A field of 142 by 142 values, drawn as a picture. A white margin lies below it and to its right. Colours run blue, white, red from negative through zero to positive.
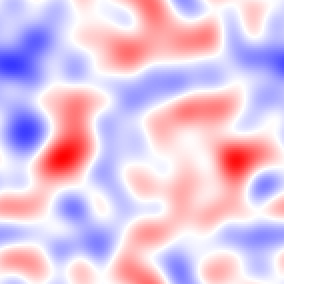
Grain: smooth. Odd rows or columns: none. Ninth with the lowest average: top left.
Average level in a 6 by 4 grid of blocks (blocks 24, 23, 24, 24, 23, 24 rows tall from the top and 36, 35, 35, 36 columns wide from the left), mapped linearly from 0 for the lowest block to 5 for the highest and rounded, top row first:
1 4 5 2 / 0 3 2 1 / 2 3 4 3 / 4 3 3 5 / 3 2 4 3 / 3 3 2 2
